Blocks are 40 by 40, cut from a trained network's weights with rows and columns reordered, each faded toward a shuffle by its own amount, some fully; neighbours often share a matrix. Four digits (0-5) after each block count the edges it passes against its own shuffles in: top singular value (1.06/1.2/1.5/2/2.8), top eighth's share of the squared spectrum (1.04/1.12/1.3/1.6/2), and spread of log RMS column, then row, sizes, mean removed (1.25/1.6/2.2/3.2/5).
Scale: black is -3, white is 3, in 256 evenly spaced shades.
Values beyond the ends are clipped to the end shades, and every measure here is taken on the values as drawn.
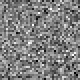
0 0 0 0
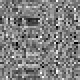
3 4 1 2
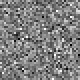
2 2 1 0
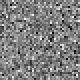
1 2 0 0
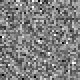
0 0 0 0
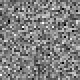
1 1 0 0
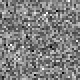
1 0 0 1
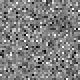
0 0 0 0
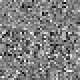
2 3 0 2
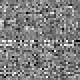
3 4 0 3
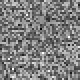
1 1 0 0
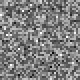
0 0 0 0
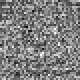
1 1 0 0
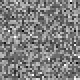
1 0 0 0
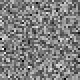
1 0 0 0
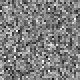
1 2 0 0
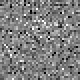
2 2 0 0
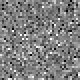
0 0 0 0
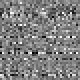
4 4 0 3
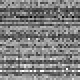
4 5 0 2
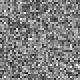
2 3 0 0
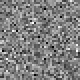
0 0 0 0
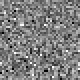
1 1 0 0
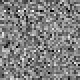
1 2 0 1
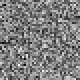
0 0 0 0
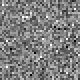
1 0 0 0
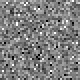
0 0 0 1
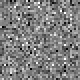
2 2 1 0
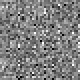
3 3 1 1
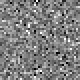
2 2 1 0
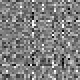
3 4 2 1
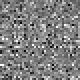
3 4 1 2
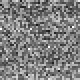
1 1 0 0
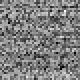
2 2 0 0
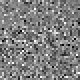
2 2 0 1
